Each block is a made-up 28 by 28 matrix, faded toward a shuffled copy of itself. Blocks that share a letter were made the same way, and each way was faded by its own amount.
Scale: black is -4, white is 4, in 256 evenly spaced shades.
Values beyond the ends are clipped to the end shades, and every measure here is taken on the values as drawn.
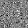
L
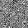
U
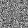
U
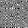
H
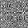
L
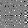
H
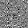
L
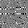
H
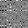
H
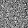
U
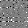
H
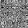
L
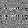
H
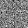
U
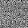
L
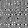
H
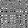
H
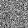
U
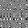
H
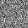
U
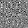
L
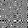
H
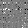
H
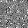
L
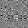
H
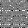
H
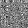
L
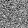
U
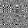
H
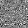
L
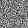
U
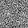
U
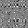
H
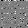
H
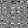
H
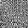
L
